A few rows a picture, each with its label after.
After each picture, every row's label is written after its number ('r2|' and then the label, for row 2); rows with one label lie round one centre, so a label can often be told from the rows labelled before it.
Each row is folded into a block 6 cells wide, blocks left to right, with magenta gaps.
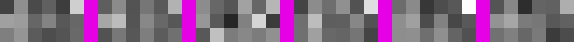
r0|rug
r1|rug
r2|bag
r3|rug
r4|rug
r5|rug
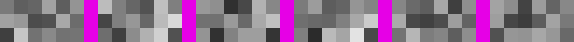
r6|bag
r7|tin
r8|tin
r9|tin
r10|bag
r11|bag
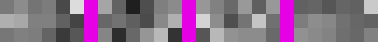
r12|rug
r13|tin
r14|bag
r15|rug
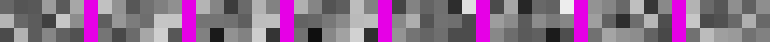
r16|bag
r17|tin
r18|tin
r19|tin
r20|rug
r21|rug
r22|bag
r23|bag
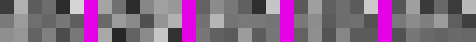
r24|rug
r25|tin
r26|rug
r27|rug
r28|rug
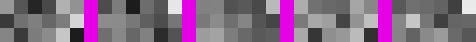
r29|tin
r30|rug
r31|rug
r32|tin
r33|rug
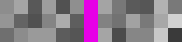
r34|bag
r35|tin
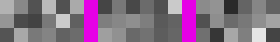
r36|bag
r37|rug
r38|tin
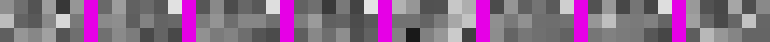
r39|bag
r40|rug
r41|rug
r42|rug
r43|tin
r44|rug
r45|rug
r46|bag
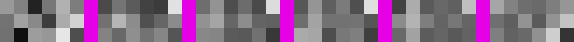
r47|tin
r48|rug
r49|rug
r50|rug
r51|rug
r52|tin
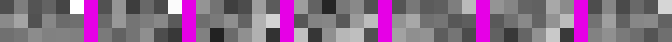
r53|rug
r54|rug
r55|tin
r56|tin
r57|rug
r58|tin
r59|rug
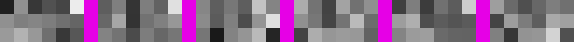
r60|rug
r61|rug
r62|tin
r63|bag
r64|rug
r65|tin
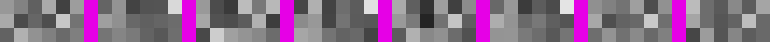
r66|bag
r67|rug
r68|bag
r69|rug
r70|bag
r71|rug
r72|bag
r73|bag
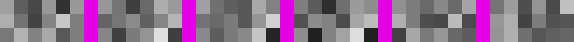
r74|bag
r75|tin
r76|tin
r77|tin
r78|bag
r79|rug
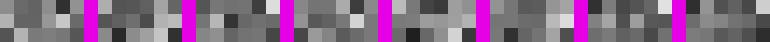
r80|bag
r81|tin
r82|rug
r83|bag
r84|tin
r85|tin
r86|rug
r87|rug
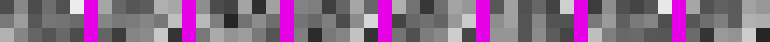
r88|rug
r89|tin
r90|bag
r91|tin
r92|tin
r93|rug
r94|rug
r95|tin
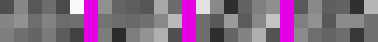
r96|rug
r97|tin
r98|tin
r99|rug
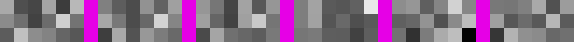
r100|bag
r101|bag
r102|bag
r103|rug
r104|tin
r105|bag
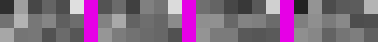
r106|rug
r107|rug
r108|rug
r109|rug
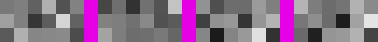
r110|bag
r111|rug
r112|tin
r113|tin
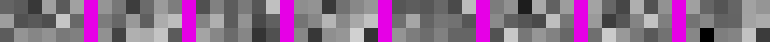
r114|bag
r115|tin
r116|rug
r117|tin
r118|rug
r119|bag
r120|bag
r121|tin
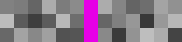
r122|bag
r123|tin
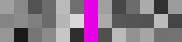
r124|tin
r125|bag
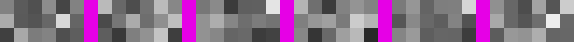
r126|bag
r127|tin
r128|rug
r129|tin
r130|rug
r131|bag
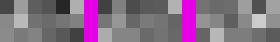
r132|rug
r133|rug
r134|bag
